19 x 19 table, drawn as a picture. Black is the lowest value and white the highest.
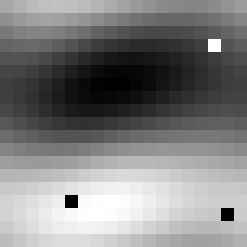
Ninth with the highest average: bottom middle. Average level on the scale: 50%. Lone odd cells: 3, 1 higher and 2 lower than their neighbours.
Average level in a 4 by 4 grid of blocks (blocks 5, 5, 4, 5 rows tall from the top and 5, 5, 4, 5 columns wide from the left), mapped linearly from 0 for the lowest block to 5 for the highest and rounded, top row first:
3212 / 1001 / 3333 / 5554
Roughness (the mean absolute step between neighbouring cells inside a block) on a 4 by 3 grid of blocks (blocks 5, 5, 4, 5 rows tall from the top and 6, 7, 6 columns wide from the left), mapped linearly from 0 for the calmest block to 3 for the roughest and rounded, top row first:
123 | 000 | 121 | 202
